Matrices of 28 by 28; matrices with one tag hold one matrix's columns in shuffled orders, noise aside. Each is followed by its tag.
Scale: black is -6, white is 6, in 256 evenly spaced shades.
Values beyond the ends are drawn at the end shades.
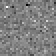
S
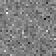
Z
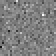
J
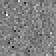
J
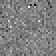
S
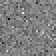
Z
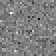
Z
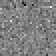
S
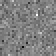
J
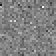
S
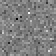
Z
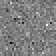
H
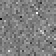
Z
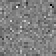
S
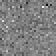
S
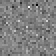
S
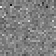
S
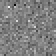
S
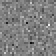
H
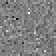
Z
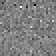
S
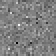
H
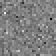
Z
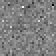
S
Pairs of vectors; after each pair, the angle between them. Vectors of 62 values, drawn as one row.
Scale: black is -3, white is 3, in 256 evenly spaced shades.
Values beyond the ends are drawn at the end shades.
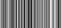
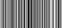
nearly parallel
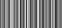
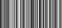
partly aligned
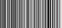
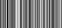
orthogonal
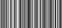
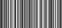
partly aligned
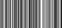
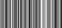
nearly parallel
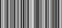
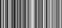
partly aligned
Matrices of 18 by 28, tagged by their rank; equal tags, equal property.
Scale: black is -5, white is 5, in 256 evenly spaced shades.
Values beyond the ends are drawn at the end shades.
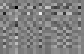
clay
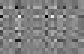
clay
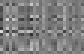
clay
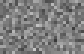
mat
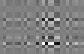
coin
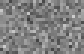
mat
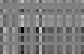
coin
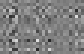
clay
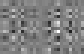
clay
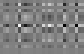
coin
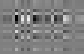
coin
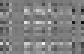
clay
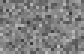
mat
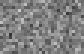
mat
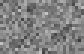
mat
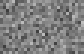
mat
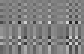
coin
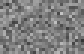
mat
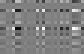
coin
